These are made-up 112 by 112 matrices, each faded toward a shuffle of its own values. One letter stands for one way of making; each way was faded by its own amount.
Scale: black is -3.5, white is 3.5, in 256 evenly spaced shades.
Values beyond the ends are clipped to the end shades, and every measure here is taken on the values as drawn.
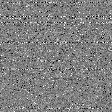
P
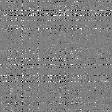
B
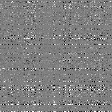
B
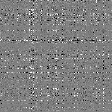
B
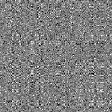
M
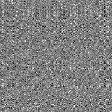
M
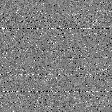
P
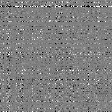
B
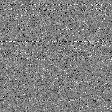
P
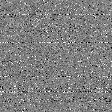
P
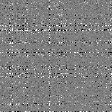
B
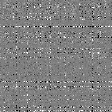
B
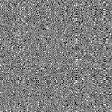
M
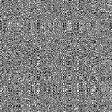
M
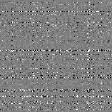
B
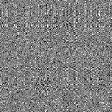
M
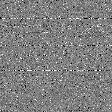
P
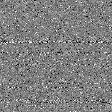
P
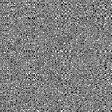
M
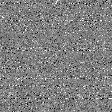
P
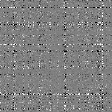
B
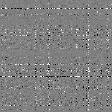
B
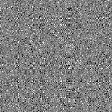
M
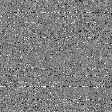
P
